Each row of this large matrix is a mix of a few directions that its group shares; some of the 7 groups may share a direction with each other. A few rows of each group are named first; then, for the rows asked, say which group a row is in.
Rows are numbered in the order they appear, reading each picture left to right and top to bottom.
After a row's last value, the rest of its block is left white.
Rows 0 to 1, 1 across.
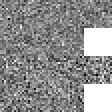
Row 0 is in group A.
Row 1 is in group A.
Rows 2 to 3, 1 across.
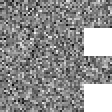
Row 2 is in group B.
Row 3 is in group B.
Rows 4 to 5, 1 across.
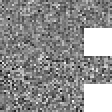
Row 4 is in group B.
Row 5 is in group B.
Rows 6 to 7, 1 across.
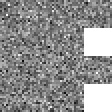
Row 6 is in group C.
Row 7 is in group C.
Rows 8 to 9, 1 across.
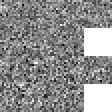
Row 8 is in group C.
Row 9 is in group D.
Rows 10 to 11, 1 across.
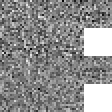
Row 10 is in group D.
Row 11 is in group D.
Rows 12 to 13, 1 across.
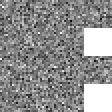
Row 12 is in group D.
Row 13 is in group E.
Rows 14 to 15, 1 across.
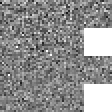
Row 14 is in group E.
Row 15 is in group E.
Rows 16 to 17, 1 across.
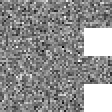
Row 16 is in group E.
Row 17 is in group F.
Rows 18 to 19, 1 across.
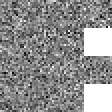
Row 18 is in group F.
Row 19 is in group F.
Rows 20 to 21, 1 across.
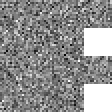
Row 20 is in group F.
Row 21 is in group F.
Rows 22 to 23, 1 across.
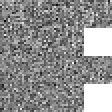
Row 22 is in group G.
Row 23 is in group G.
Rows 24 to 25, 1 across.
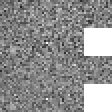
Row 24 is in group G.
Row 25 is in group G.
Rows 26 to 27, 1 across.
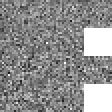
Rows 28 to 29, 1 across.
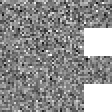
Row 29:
C
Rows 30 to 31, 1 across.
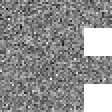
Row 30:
A
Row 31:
C
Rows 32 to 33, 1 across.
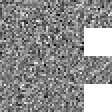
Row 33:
D
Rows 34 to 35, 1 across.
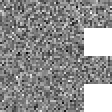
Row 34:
E
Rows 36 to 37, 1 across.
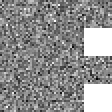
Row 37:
F
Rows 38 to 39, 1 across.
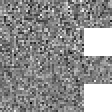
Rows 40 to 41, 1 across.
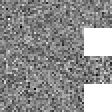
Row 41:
A
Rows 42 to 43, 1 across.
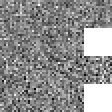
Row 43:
A
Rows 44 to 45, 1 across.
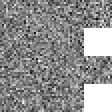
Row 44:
A
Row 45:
B
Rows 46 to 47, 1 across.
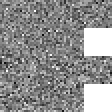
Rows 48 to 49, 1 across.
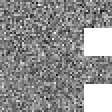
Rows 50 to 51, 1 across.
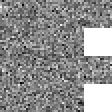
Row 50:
C
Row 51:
E
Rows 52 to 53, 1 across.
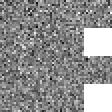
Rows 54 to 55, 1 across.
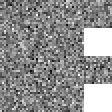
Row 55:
B
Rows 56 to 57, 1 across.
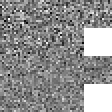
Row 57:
D
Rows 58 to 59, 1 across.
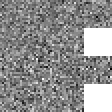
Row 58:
C
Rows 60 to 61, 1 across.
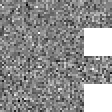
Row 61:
A
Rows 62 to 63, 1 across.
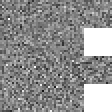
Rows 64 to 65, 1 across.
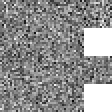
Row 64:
A
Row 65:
G
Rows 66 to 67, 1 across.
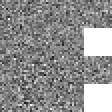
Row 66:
A
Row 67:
D
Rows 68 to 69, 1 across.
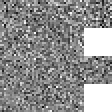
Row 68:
A
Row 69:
E
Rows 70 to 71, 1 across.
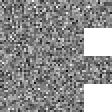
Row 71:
D
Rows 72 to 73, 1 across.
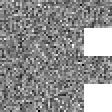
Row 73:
F
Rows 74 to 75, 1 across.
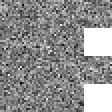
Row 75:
E
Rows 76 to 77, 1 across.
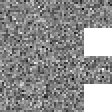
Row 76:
F
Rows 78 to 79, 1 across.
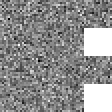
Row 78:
A
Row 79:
B
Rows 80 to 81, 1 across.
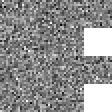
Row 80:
C
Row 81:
F
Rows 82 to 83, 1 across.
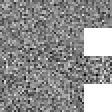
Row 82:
D
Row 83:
A
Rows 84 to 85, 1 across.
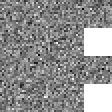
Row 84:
F
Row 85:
D
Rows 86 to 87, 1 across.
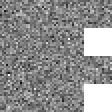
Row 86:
G
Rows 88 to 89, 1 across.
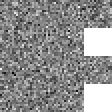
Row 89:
F
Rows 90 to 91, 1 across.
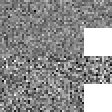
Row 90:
E
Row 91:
A
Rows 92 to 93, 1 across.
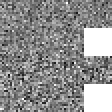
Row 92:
F
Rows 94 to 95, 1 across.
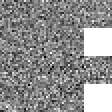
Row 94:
D
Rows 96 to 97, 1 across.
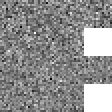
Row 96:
A
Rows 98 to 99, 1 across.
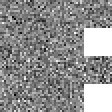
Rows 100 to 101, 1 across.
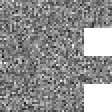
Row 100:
B
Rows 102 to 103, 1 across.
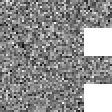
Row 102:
B
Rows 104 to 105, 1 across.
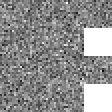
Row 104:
F
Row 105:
D
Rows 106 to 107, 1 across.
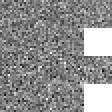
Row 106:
D
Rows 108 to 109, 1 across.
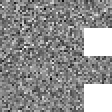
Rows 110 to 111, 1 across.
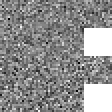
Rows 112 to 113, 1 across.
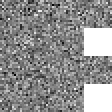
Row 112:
B
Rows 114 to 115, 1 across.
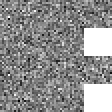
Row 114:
E
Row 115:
A
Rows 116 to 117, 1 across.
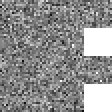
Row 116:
B
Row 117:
C
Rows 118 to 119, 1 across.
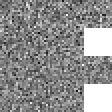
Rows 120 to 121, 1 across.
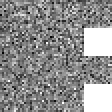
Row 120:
G
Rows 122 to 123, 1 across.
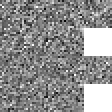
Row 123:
D
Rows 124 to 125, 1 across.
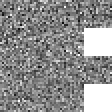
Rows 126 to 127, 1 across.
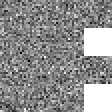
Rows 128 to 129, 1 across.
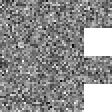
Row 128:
B
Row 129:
C
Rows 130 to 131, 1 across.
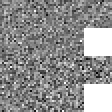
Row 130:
E
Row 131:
C
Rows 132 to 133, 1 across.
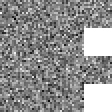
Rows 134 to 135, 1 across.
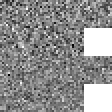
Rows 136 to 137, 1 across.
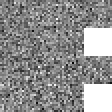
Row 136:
G
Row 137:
G
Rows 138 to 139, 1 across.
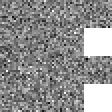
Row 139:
C
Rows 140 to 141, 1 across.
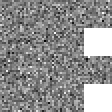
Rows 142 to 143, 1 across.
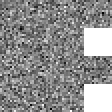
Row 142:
D
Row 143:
D
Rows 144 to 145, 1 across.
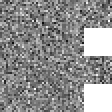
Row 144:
B
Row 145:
A
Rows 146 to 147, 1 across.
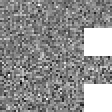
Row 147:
B
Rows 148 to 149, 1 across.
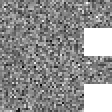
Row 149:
E
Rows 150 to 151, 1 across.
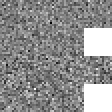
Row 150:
C
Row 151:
A
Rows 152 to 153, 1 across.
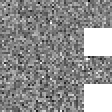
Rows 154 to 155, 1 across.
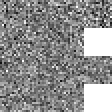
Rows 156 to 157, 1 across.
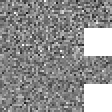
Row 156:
F
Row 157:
D
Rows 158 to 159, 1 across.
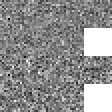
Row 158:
B
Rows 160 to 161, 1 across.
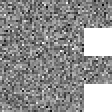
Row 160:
F
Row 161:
E
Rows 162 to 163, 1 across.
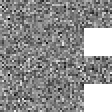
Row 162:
G
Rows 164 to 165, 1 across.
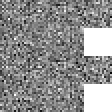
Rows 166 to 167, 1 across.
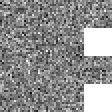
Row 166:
E
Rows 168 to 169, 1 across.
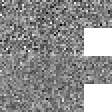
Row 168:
C
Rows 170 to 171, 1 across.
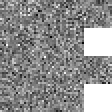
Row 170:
B
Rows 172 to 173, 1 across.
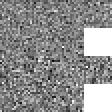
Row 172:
E
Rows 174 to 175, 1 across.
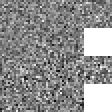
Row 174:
C
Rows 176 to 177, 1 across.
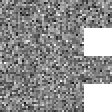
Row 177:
C
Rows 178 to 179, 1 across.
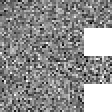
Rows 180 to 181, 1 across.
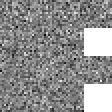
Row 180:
F
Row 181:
C
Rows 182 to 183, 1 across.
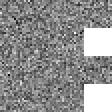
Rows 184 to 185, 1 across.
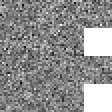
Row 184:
C
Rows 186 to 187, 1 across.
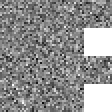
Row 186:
C
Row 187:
B
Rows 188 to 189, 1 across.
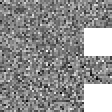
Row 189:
F
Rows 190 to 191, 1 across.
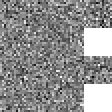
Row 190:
A
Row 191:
B
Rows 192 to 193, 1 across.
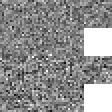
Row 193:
E
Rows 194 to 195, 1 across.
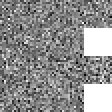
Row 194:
E
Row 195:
A
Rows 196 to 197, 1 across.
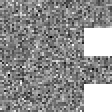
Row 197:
G
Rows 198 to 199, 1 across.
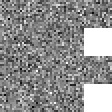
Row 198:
A
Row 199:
B
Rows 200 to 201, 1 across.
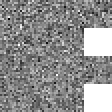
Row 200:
D
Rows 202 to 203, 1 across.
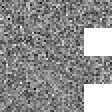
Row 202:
D
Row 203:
A
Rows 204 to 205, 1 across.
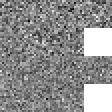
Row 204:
C
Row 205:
G
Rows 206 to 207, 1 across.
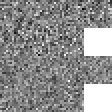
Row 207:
F
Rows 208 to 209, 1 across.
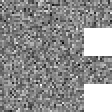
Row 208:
B
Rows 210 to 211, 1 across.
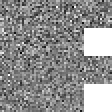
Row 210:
G
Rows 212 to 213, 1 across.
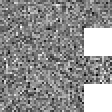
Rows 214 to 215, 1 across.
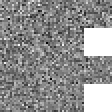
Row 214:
G
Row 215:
C
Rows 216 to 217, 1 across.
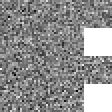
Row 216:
E
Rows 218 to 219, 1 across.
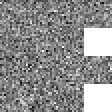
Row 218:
E
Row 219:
B
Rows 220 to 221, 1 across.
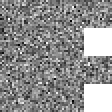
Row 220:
G
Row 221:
B
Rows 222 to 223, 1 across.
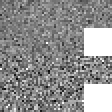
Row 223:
F
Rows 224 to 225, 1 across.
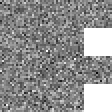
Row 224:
E
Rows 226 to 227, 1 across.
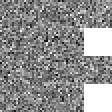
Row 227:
G
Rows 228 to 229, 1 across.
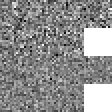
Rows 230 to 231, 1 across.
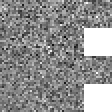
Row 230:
C
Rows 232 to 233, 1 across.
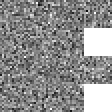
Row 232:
B
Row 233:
D
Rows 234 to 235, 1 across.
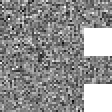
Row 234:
E
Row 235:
B
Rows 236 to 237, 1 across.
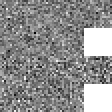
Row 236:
A
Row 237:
A
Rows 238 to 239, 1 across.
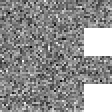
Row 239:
C
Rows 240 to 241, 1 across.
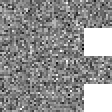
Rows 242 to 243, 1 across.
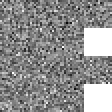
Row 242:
E
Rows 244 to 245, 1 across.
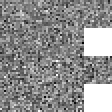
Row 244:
B
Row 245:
G
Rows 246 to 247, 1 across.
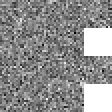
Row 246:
F
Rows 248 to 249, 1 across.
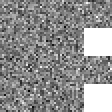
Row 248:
C
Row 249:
B
